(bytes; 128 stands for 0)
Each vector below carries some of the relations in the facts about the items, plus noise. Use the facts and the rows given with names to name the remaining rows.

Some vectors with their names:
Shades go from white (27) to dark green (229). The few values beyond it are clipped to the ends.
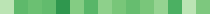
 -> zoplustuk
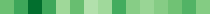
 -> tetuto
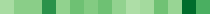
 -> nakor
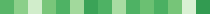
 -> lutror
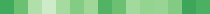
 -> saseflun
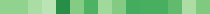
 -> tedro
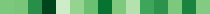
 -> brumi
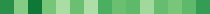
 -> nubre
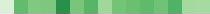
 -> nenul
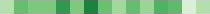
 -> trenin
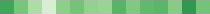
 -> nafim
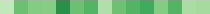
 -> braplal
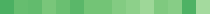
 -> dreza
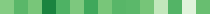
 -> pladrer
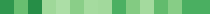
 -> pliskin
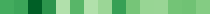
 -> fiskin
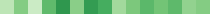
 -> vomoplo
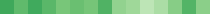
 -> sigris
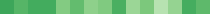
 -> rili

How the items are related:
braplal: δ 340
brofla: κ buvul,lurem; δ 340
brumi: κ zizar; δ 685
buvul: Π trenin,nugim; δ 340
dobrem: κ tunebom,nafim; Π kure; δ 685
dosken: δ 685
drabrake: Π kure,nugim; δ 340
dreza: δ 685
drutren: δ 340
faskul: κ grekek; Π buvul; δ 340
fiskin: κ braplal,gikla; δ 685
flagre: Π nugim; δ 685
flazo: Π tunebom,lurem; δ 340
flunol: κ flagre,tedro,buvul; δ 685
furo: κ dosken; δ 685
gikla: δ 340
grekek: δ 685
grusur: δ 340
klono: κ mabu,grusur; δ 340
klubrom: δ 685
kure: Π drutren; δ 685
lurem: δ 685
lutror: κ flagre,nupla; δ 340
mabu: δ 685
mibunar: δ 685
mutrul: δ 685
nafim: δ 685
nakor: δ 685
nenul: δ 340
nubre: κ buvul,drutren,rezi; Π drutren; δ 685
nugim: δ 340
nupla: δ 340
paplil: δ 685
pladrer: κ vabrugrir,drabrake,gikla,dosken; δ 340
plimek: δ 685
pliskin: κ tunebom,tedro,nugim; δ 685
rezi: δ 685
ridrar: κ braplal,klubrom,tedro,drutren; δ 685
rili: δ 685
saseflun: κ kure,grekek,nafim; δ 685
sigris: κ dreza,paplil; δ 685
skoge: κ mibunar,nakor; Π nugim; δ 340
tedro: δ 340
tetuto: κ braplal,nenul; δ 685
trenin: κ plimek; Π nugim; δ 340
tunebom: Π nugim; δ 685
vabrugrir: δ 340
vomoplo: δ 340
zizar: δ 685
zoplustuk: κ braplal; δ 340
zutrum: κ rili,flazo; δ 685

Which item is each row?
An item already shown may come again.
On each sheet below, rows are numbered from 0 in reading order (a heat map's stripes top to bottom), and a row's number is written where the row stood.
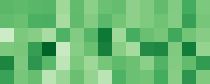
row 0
mutrul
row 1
mutrul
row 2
klono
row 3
zizar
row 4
flunol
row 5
tunebom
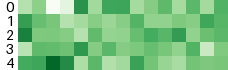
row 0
faskul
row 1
dobrem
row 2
flagre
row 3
zoplustuk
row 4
fiskin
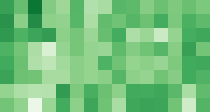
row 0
klubrom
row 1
rezi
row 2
zutrum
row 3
nafim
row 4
saseflun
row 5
dobrem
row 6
buvul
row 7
nupla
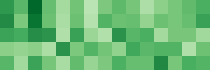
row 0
ridrar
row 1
nubre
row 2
dosken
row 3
drutren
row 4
lurem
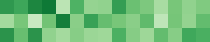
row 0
furo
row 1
flazo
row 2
pliskin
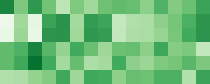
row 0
flunol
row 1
skoge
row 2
skoge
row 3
plimek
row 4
tetuto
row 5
brofla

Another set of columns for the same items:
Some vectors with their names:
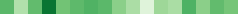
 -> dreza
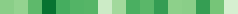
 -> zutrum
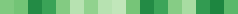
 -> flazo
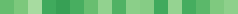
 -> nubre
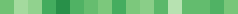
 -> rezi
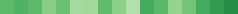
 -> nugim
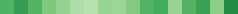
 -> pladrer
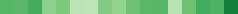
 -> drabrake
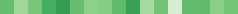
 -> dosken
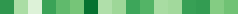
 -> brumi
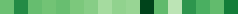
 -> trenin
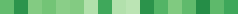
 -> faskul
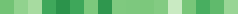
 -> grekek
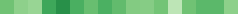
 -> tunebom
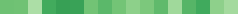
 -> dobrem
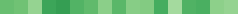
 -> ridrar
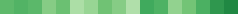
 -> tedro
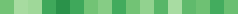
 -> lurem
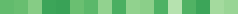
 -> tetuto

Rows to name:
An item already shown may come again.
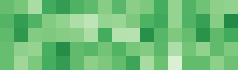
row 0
flunol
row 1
pladrer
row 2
faskul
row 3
flagre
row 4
dosken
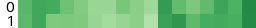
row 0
vomoplo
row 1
brofla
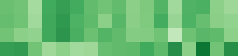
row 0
pliskin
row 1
flunol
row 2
tunebom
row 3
skoge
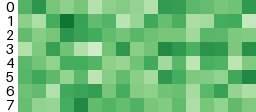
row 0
lutror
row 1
rili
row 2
mutrul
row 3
klono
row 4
furo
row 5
nupla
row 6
saseflun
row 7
flagre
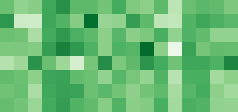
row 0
klubrom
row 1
zizar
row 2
flunol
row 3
plimek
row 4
grusur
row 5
fiskin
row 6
dobrem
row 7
ridrar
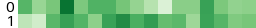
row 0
sigris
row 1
mabu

